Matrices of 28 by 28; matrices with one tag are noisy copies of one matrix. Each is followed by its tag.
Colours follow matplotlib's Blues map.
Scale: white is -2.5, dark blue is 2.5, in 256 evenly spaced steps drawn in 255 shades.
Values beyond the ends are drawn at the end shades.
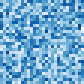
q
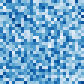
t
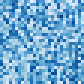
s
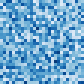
t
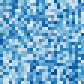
s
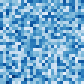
q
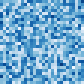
q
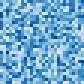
q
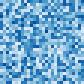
q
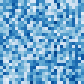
s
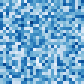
q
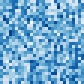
s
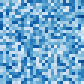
q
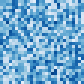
s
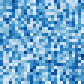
s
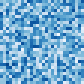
q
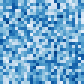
s
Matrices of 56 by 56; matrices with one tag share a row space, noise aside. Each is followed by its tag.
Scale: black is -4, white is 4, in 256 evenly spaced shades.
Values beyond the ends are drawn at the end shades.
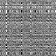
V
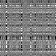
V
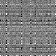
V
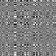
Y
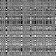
V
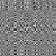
Y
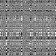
V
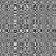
Y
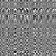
Y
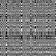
V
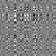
Y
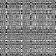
V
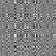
Y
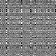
V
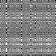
V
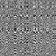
Y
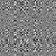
Y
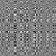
Y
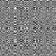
Y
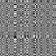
Y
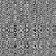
Y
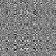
Y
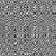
Y
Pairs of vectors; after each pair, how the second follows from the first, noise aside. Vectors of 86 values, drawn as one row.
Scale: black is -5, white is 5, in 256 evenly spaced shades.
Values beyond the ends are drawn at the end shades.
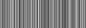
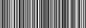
scaled up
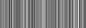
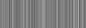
shrunk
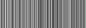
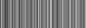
sign-scrambled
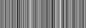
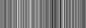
sign-scrambled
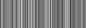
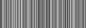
sign-scrambled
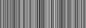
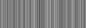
shrunk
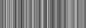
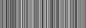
sign-scrambled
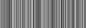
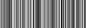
scaled up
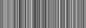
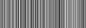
sign-scrambled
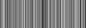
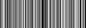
scaled up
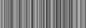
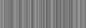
shrunk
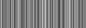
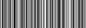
scaled up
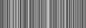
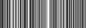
scaled up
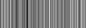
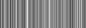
sign-scrambled
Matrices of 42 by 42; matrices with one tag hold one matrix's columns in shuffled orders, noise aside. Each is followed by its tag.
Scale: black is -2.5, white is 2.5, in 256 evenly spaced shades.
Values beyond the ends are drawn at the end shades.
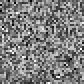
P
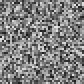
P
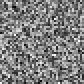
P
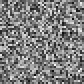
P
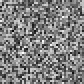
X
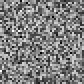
P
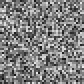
P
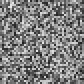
X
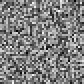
X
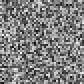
X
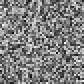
X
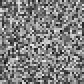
X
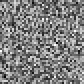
X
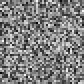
X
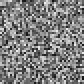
X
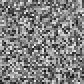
X
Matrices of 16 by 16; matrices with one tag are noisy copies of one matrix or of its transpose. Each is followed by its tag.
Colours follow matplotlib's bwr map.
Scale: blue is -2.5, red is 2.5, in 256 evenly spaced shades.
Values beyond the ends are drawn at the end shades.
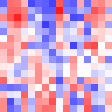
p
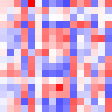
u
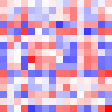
u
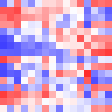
p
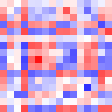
u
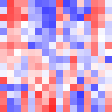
p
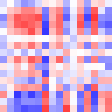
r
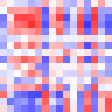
r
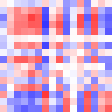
r
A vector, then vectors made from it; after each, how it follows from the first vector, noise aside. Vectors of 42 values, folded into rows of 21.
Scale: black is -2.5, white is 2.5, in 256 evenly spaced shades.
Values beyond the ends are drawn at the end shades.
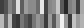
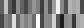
wrapped around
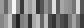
wrapped around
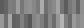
shrunk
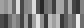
wrapped around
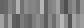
shrunk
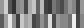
wrapped around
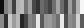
wrapped around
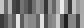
wrapped around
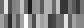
wrapped around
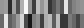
wrapped around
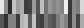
wrapped around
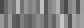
shrunk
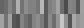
shrunk
